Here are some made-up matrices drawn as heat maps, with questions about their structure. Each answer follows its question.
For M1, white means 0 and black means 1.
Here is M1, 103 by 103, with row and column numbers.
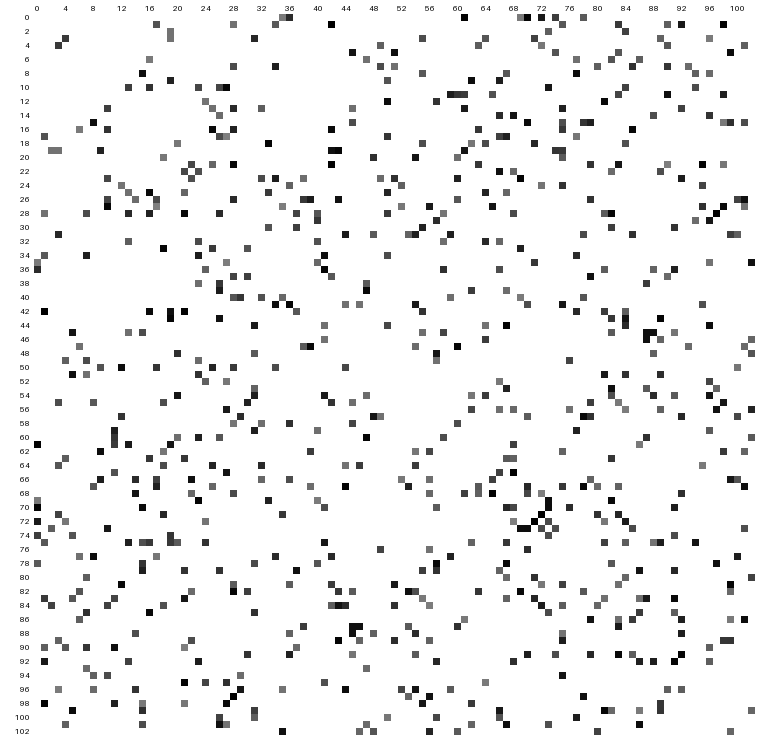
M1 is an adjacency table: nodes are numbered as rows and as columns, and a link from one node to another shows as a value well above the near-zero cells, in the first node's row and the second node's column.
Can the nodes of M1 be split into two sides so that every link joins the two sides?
yes
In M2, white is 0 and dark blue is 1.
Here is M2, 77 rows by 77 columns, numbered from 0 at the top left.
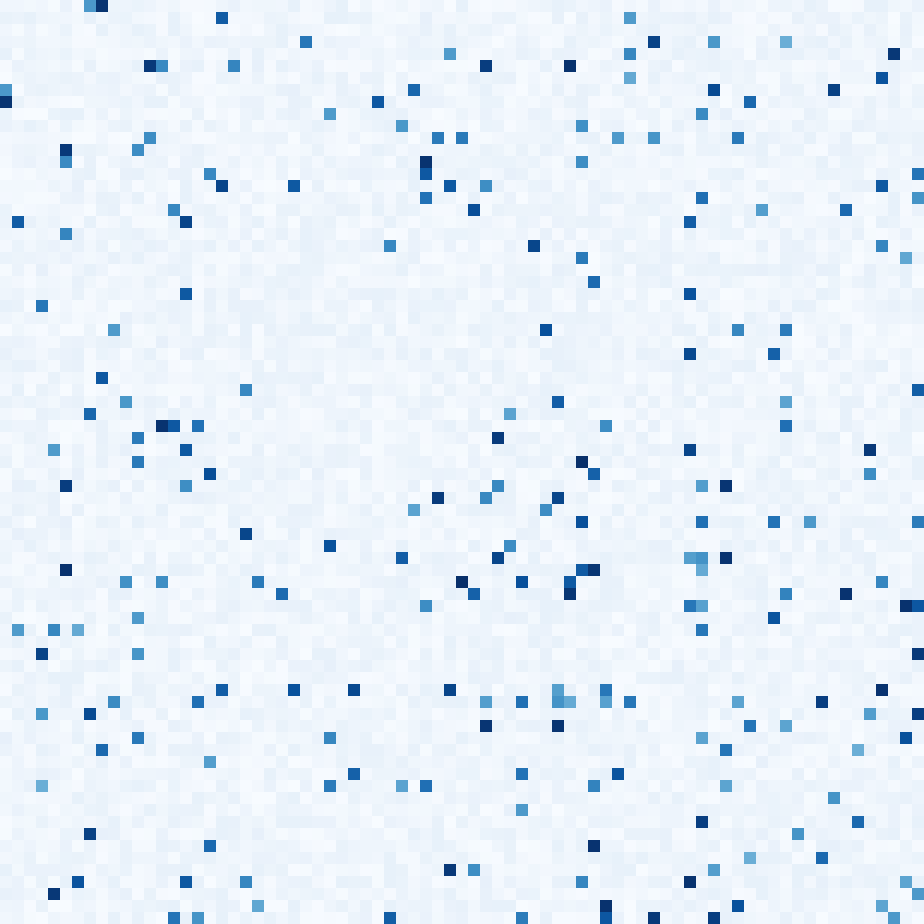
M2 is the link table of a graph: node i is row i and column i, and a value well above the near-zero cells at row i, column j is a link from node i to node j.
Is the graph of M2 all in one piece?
no
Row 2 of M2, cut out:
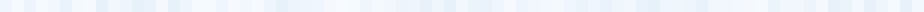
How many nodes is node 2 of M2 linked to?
0
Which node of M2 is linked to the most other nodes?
node 58
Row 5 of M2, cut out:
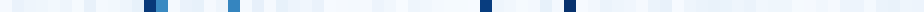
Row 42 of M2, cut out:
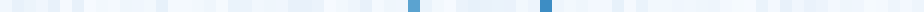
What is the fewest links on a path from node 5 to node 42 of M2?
6
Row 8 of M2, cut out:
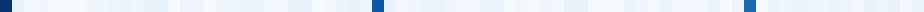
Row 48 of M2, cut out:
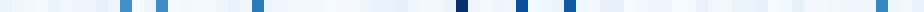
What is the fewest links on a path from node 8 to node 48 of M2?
6
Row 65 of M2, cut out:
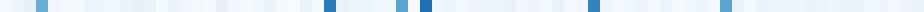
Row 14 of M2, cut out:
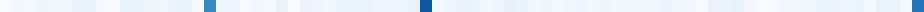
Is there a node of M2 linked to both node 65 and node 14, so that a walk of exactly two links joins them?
yes
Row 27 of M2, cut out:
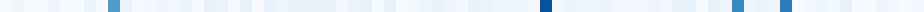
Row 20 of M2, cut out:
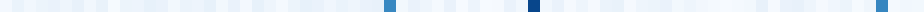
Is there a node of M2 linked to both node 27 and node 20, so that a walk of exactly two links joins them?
no
